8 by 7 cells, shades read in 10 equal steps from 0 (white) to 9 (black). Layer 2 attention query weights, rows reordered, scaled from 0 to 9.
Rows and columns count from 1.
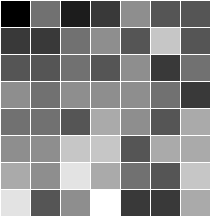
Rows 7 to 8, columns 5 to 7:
5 6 2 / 7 7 3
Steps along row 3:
same down up down up down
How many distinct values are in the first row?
6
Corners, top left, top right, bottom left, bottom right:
9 6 1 3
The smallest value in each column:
1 4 1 0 4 2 2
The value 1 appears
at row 7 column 3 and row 8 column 1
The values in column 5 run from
4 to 7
